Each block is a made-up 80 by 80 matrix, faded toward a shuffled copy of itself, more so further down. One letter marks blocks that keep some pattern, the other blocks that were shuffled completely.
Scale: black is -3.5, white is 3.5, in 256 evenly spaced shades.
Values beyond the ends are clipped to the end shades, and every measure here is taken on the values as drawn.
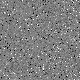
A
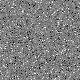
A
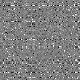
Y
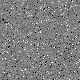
A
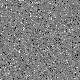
A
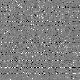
Y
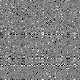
Y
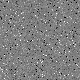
A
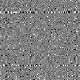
Y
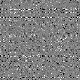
Y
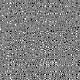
Y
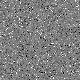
A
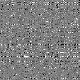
Y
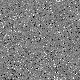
A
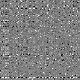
Y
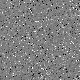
A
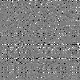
Y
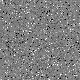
A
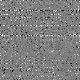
Y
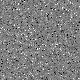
A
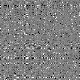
Y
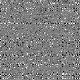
Y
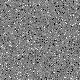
A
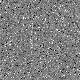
A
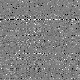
Y
